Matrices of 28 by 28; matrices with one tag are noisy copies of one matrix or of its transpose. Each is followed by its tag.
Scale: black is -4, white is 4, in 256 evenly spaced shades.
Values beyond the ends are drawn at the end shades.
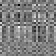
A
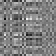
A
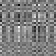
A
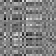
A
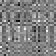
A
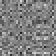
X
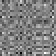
X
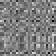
X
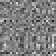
X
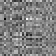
A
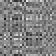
A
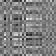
A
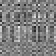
A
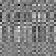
A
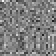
X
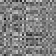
A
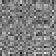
X
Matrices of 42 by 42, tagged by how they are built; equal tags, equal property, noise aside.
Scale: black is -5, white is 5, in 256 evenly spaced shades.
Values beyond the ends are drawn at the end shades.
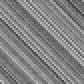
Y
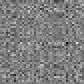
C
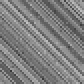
Y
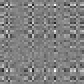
C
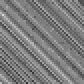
Y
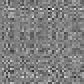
C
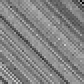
Y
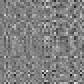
C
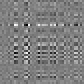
C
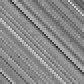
Y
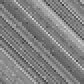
Y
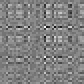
C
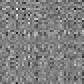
C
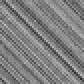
Y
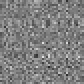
C
